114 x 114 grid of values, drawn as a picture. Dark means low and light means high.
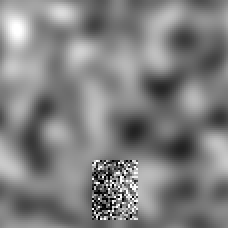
The ninth with the highest average is the top left. The halves do not mirror each other. An odd patch, rougher than its surroundings, sits in the bottom middle. The bottom middle is the roughest part.
